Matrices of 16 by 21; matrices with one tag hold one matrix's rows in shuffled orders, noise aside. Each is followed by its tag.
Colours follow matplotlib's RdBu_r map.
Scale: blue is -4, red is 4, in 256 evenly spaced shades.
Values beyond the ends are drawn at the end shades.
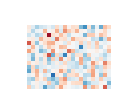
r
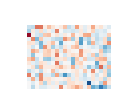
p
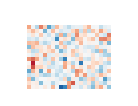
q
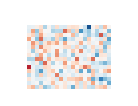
p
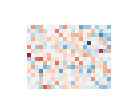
p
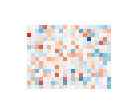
p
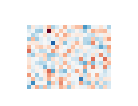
r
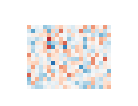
r
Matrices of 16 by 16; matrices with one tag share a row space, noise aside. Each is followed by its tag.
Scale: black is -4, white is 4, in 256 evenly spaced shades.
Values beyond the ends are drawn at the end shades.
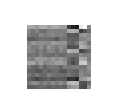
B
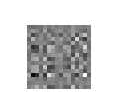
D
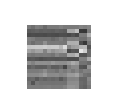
B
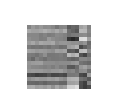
B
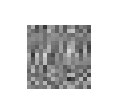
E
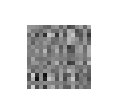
E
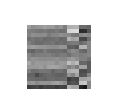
B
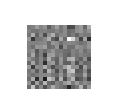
E
